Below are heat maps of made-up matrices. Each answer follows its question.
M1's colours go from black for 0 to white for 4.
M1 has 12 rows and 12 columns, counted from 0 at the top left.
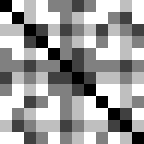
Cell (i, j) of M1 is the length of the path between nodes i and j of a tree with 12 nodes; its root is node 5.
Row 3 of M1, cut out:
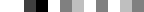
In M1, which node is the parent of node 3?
2
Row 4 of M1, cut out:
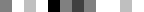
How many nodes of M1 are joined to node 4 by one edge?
1
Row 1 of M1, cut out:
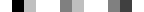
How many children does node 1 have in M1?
0
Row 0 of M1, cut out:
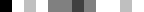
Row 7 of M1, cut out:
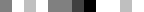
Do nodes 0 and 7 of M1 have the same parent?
yes
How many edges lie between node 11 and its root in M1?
2
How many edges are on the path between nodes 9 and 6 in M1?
3
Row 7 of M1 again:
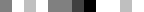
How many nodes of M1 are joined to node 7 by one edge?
1
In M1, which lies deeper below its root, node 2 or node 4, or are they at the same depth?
node 4
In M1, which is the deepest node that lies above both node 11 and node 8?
2
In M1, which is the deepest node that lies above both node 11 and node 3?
2
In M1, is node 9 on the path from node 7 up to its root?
no
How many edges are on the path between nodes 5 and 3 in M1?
2
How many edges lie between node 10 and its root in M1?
1
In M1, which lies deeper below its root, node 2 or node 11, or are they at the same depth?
node 11
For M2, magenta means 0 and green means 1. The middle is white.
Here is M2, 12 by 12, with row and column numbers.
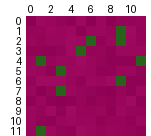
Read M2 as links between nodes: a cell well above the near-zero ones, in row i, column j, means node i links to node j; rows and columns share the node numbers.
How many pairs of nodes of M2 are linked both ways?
1
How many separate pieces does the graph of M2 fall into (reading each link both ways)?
5
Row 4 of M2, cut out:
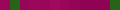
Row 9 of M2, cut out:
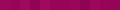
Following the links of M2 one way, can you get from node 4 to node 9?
yes
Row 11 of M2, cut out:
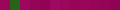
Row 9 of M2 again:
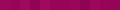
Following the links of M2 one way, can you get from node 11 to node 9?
yes
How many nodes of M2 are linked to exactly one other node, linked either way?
2
